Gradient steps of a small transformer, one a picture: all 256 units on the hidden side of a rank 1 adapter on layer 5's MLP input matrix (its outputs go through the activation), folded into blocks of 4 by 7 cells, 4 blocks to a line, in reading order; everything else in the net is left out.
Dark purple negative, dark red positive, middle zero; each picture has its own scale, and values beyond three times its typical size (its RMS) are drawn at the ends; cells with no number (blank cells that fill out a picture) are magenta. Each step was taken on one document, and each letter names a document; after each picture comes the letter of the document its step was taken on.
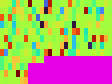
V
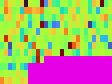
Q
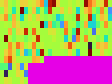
Q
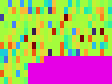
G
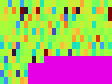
G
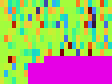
Q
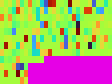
V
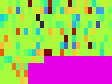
V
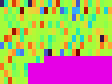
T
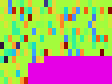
G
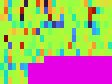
Q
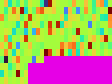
G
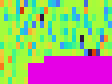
T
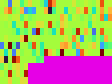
G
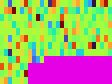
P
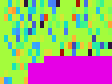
T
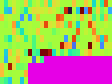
P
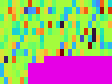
G
